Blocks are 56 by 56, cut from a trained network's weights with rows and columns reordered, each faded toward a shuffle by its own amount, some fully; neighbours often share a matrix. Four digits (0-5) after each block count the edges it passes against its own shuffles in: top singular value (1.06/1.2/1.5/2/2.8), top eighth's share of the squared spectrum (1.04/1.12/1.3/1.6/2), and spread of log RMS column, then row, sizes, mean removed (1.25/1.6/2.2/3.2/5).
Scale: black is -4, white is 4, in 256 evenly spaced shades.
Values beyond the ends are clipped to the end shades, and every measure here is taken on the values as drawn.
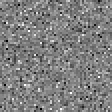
0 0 0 0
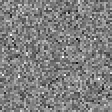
0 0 0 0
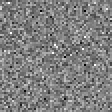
0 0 0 0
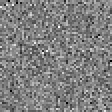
0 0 0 0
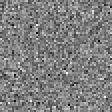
3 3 0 1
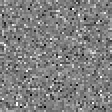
0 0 0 0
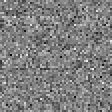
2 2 0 1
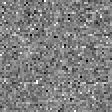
3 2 0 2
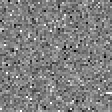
0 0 0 0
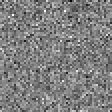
2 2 0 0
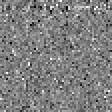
2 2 0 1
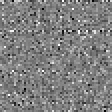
3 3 1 2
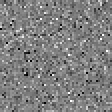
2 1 0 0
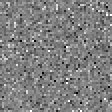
2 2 0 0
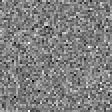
1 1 0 0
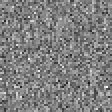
3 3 0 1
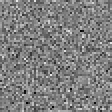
2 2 0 0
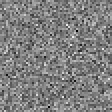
1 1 0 0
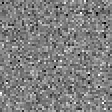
2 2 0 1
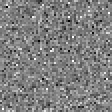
0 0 0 1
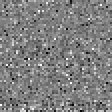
2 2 0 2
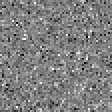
1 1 0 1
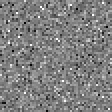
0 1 0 0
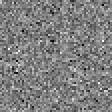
2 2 1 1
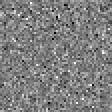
1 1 0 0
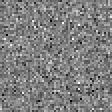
1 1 0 0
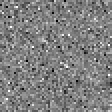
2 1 0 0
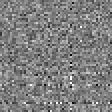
4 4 1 2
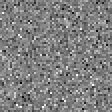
0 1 0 0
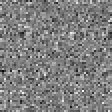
3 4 1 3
